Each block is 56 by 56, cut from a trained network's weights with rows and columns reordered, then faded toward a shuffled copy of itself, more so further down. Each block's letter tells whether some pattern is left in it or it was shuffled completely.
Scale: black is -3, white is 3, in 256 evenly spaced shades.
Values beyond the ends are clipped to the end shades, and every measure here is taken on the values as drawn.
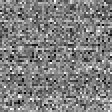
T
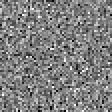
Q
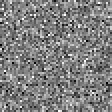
Q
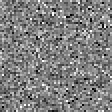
Q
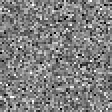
Q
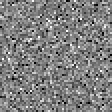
Q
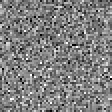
Q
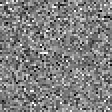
Q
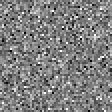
Q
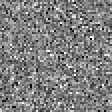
Q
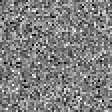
Q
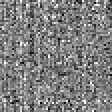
T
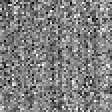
T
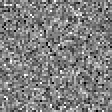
Q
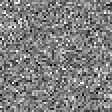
Q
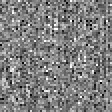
T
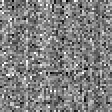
T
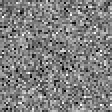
Q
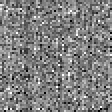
T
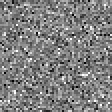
Q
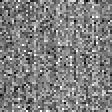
T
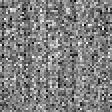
T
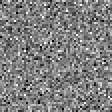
Q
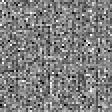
T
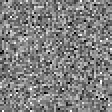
Q
